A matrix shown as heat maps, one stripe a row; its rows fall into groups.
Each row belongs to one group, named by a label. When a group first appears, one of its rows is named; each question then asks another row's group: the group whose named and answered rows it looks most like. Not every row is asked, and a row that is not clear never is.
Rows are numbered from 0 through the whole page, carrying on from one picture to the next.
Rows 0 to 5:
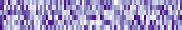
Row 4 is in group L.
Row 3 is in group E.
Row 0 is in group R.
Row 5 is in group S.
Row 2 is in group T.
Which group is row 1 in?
L
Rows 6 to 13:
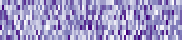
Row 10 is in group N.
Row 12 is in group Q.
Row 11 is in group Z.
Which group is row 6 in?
T
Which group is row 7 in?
R
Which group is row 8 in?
E
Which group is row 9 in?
E
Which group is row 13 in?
E
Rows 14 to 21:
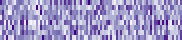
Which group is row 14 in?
R
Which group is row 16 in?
R
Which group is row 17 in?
T
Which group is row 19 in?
N
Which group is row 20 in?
T
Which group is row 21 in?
L
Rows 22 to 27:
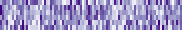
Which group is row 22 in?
T
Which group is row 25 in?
R
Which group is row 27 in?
L
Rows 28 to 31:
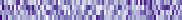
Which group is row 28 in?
Q
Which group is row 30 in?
S
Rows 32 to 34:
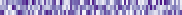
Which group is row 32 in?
T
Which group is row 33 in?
Z
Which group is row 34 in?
R
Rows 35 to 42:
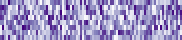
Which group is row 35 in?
Z
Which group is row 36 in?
E
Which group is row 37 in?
E
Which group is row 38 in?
L
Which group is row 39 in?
S
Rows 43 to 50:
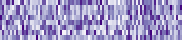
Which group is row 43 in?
N
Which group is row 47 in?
N
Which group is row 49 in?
T
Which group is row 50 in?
Q
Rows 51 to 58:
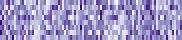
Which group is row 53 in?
Q
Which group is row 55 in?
Q
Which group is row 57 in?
S
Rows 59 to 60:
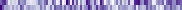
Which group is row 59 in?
E
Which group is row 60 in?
R
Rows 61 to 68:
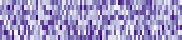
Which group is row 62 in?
N
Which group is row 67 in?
E
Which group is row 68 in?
N
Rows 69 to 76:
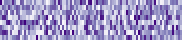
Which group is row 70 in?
T
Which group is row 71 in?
Q
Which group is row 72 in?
E
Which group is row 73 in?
T
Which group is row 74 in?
S
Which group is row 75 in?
E
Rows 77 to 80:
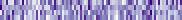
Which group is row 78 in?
Z
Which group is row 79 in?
N
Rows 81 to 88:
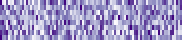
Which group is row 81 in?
L
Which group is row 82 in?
N
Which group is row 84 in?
Q
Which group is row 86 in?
S
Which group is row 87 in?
E
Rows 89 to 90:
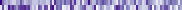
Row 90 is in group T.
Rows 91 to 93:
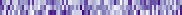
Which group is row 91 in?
S
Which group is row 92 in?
N
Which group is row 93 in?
L
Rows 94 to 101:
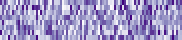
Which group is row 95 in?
T
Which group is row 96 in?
N
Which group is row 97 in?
Q
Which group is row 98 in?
R
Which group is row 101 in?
Z
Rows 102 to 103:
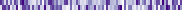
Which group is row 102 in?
L
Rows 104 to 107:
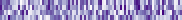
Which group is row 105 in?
E
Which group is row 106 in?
L
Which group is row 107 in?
Z
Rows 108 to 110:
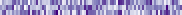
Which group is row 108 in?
Z
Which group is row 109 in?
N
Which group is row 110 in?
T
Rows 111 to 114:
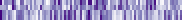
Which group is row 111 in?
Z
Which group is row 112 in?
Z
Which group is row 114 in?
R
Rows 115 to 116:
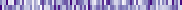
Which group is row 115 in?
L
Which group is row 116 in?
Z
